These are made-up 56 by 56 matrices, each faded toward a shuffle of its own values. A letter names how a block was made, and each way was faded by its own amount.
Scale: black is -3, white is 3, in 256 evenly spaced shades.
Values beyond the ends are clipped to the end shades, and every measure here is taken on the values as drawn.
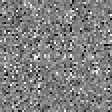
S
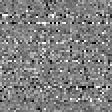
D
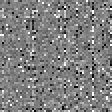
S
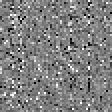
S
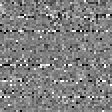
D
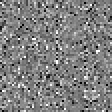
S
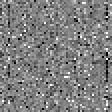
S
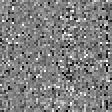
S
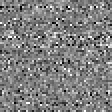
D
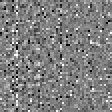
S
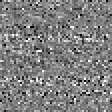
D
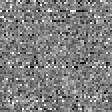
D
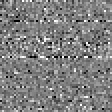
D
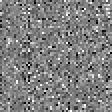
S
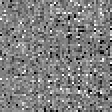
S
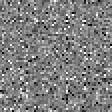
S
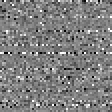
D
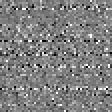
D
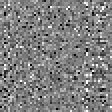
S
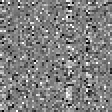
S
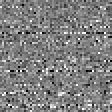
D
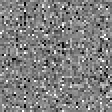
S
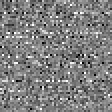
D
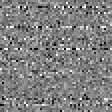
D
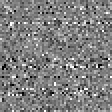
D
